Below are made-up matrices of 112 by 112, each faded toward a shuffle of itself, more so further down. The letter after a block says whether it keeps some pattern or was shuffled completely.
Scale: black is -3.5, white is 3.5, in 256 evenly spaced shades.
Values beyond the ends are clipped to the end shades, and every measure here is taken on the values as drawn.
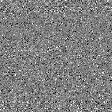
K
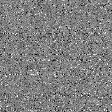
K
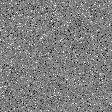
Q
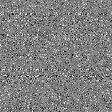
K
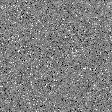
Q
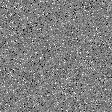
Q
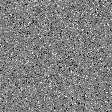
Q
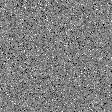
Q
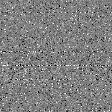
K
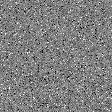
Q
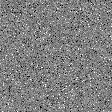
Q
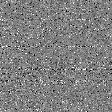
K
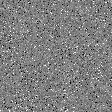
Q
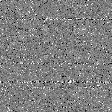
K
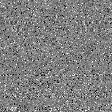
K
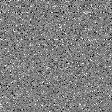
K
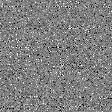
K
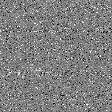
K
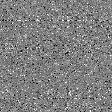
K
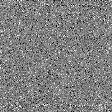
K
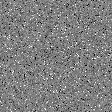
Q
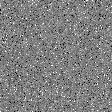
Q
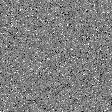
Q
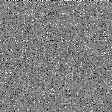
K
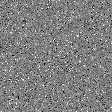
Q
